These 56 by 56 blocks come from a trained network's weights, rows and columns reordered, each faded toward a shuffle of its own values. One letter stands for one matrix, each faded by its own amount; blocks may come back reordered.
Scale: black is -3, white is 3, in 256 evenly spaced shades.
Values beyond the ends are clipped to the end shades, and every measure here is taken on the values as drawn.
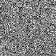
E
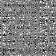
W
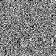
E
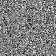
E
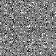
W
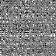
W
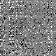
W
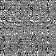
W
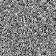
E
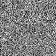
E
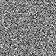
E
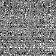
W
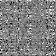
W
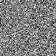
E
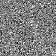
E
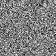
E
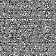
W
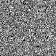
E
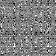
W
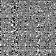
W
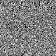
E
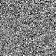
E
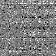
W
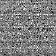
W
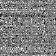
W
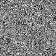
E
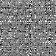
W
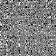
W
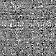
W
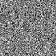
E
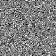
E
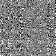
W
